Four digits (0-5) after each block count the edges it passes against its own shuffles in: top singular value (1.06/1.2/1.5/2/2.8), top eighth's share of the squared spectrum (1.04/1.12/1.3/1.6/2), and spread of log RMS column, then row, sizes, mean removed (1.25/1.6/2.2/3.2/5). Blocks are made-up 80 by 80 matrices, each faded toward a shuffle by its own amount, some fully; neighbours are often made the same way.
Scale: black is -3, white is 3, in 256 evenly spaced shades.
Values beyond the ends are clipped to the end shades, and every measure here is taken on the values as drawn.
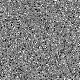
1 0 0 0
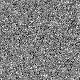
0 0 0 0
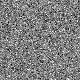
0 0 0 0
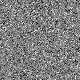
0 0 0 0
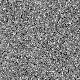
0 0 0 0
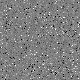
2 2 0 0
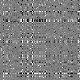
5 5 3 3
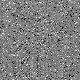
3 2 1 0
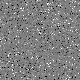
0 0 0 0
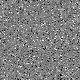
3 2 1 0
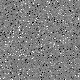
1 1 0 0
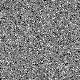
0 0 0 1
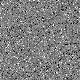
2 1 0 0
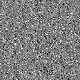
3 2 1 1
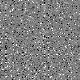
4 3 2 1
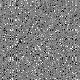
4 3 2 1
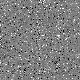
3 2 1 0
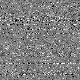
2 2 0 3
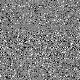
1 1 0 3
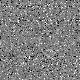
1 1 0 2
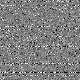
2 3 0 3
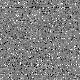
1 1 0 2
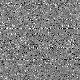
2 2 0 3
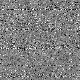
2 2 0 3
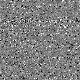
1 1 0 2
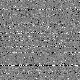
3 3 0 3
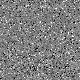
0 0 0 1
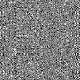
4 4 2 2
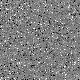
0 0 0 0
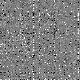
4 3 2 1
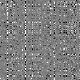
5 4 3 3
